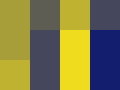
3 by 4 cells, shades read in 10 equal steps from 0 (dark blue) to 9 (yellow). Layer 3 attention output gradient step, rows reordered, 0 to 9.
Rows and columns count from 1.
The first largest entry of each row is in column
3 3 3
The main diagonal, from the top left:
6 2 9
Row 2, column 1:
6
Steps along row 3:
down up down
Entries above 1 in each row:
4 3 3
